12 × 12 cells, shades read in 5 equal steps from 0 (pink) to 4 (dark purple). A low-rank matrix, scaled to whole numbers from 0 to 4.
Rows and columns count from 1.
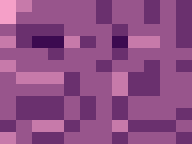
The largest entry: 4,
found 3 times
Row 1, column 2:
1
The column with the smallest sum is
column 1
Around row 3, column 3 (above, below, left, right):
2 4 3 3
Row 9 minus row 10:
0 0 0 0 0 0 0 0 0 0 0 -1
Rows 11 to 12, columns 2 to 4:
2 1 1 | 2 3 3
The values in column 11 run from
2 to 3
